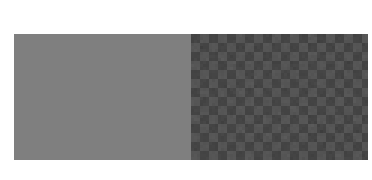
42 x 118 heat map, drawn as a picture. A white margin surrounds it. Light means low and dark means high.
It is made of 1 by 2 panels. Panel 1,1: middling, flat. Panel 1,2: high, checkered, faint in contrast.
